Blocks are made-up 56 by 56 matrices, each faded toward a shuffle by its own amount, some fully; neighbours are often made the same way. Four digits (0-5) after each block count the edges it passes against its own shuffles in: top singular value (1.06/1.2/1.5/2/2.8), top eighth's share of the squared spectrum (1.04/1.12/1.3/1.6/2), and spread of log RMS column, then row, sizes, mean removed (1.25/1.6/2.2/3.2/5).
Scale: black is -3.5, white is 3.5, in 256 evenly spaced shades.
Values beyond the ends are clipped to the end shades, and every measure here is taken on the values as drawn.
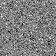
0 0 0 0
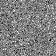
0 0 0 0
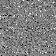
1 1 0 2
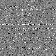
2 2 0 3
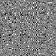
4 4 2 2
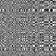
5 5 3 3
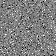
0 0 0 0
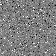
0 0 0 0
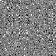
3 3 1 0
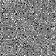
3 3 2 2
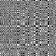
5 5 3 3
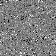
0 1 0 1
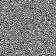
0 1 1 0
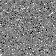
0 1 0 0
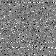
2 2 0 1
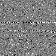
2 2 0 2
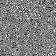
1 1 0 1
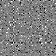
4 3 1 1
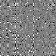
4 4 2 2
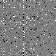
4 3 1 1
